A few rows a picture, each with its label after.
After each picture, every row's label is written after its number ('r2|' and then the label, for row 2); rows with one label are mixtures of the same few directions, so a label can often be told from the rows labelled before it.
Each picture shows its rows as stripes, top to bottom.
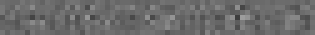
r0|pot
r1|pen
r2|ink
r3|pen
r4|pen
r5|pen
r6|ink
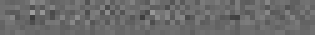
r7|pen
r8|pen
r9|pen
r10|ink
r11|pen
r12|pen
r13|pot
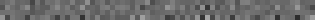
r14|pen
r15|ink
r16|pen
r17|ink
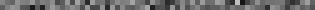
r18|pen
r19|pen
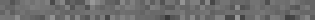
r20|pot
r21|pen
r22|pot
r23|pen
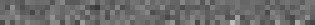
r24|pot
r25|pot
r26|pen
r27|pen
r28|ink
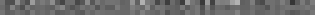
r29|ink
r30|pot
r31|ink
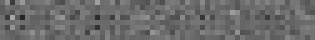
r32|pot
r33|ink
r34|ink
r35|pot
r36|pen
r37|pot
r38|pen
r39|pen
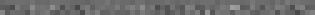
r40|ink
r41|ink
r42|ink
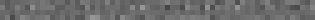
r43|pen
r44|ink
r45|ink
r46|pot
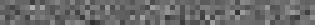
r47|pen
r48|pen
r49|pen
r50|ink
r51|pot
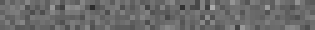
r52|ink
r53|pot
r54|pen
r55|ink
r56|pot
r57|pen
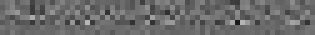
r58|ink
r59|pen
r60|pen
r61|pen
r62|pen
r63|ink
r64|pot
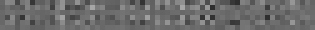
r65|ink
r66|pot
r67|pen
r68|pot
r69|ink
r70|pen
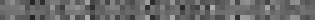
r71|pen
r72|pot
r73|pot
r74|pen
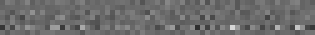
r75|ink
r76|pen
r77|pen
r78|pot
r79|pot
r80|ink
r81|ink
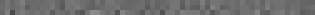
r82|pot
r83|pot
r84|pot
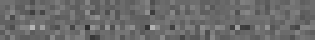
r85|pen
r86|pot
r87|pen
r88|pot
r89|pen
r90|pen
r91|ink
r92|pot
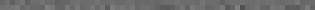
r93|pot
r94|pen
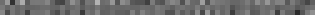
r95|pot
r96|ink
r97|ink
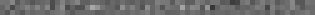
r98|ink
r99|pot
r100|pot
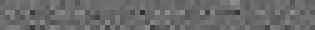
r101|ink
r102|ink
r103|ink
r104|pot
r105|pen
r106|pen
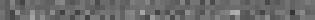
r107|pot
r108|pot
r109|ink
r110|pen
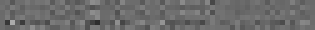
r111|pot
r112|pot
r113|pot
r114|pot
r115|pot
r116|pen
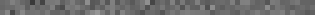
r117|pen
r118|pot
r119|pot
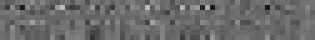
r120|pen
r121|pot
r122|pen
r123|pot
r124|pen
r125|pot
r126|pot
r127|pot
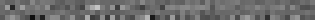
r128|ink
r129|pot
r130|pot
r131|pen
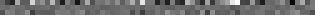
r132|ink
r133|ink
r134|ink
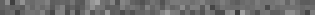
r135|pot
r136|pot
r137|pen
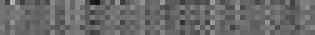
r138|pot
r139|pen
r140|pot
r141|pen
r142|pot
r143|ink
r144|pot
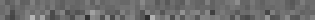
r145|ink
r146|ink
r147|pot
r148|pen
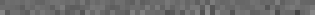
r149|ink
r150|pot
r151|ink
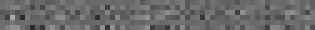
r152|ink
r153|pen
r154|pen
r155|pot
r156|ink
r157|pen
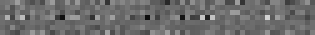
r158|pen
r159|pot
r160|ink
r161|pot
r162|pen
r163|pot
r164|pen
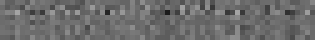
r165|ink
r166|pot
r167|pen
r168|ink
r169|pen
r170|pen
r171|pen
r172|ink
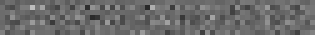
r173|pen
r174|pen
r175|ink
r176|pot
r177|pen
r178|pot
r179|ink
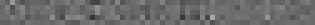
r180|pot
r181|pot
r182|pot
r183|pot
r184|pot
